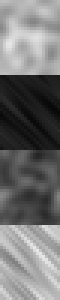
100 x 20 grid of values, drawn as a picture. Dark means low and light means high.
The table splits into 4 rows of 1 panel. Panel 1,1: high, blotchy. Panel 2,1: very low, slanting down to the right, faint in contrast. Panel 3,1: low, blotchy. Panel 4,1: high, slanting down to the right.
